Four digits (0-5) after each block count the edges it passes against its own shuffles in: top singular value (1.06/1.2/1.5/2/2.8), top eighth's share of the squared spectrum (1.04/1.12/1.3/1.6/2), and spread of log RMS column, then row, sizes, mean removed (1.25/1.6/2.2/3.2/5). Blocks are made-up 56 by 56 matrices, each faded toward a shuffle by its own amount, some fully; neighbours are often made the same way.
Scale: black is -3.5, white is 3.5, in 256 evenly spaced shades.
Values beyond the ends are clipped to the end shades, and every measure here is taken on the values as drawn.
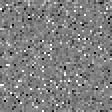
0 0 0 0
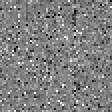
1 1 1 0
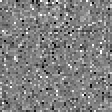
2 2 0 0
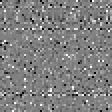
4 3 1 2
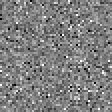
3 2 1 1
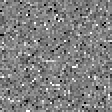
0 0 0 0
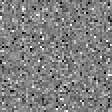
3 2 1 0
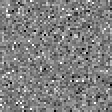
0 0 0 0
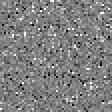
0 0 0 0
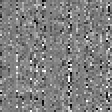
2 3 4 0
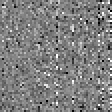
1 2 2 0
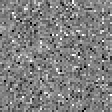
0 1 1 0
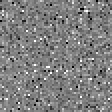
0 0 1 0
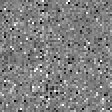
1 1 0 0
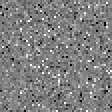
0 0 1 0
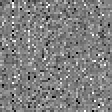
1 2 2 0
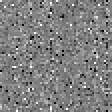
1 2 1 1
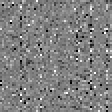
3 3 2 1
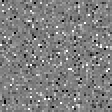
2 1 0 0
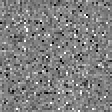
2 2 0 1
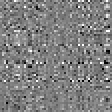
4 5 3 3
